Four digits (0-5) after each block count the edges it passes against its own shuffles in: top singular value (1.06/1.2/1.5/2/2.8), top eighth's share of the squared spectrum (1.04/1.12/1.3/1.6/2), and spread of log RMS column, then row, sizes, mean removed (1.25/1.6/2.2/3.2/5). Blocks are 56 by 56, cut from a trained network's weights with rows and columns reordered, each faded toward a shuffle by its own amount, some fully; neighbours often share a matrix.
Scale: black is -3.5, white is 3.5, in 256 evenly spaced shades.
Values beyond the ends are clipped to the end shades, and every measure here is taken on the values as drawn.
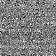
2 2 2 0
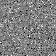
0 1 0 0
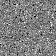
0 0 0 0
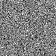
1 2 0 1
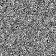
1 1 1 0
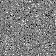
0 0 0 0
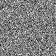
0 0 0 0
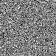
0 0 0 0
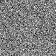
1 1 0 0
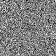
1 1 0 0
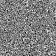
0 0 0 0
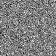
2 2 0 0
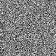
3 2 1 0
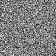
1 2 0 0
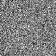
2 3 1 1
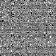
2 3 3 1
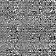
3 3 3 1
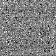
1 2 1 0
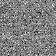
1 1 1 0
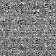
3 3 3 1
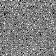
1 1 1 0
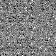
1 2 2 0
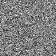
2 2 1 0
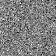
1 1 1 0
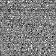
2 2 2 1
